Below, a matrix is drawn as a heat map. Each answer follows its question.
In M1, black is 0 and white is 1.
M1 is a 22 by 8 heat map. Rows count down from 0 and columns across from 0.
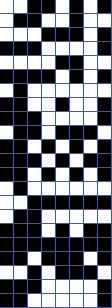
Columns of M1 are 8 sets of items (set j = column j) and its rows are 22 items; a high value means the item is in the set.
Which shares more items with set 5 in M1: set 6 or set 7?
set 6
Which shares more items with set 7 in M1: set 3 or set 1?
set 3
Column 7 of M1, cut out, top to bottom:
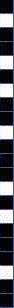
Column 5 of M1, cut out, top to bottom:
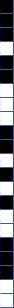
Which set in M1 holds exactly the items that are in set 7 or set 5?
3
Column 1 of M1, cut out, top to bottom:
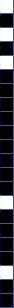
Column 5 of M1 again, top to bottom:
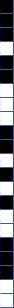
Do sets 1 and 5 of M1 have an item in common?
no
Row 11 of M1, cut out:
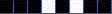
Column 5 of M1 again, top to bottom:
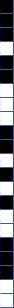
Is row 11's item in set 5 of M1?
yes
